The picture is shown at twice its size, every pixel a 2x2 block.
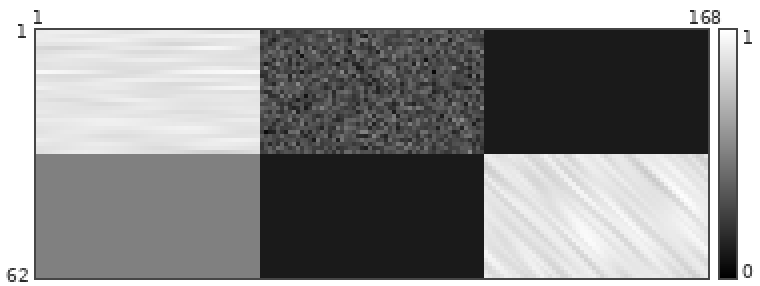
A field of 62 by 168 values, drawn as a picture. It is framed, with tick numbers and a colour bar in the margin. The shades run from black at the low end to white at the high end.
It is made of 2 by 3 panels. Panel 1,1: very high, streaked across, faint in contrast. Panel 1,2: low, fine-grained. Panel 1,3: very low, flat. Panel 2,1: middling, flat. Panel 2,2: very low, flat. Panel 2,3: very high, slanting down to the right, faint in contrast.
